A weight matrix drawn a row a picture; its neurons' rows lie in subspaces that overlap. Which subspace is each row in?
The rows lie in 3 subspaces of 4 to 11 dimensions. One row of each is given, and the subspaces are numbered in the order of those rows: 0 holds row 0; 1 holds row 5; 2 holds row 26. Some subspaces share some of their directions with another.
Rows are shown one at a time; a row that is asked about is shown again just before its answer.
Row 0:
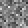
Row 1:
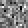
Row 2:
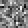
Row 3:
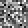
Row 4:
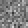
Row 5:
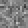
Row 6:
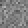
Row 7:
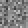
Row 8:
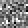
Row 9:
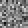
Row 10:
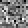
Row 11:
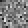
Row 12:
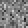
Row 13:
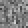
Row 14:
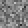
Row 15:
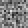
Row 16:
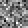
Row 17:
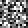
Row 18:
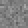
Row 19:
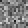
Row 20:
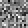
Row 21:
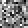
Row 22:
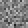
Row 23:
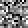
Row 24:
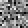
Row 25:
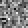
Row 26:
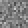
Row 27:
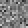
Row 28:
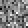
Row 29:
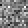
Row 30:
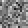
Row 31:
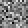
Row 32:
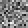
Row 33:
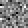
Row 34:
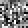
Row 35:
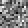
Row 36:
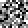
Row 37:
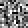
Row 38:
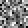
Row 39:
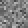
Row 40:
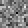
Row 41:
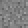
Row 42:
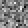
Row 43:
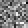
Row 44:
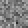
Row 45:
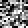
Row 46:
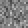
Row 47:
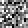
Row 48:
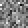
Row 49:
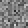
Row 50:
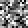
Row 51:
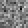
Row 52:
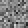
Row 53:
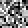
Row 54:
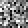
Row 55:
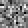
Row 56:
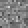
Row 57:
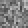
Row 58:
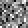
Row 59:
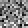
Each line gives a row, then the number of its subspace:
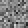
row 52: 0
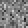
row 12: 2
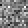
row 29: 2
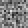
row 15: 0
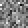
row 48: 2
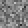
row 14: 1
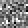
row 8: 2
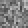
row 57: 1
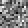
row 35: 2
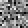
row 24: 2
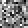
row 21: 2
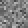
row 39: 0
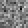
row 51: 1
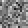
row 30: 2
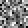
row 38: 2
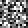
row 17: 2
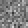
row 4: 0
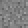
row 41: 2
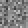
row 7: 2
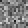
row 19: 0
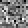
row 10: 0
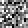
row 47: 0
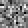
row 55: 1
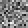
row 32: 2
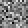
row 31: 0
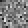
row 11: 2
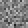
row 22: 0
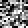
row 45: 2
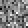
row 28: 1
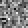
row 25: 2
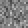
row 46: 0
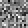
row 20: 2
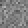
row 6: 2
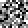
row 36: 2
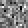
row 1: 1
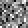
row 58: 2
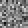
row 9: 2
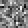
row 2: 1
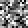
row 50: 0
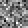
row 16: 0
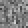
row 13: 1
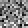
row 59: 2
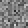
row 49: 0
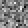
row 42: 1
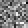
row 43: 0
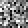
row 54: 2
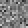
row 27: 2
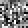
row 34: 2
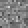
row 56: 2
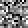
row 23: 0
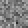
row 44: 0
